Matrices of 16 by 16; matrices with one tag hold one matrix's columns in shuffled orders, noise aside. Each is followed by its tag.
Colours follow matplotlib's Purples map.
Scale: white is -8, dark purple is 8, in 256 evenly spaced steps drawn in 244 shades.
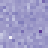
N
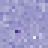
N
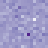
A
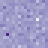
A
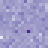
N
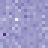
A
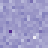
N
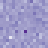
N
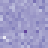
N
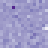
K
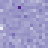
K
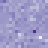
N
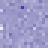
K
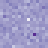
A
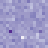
N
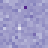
K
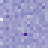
A
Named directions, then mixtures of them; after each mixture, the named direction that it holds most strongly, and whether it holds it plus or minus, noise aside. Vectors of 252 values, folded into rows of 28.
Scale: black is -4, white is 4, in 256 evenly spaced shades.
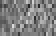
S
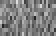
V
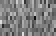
V, plus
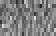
V, minus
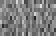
V, plus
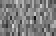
V, plus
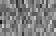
V, minus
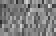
S, plus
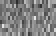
V, minus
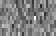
V, minus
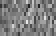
S, plus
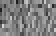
V, minus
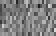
V, minus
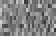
V, plus
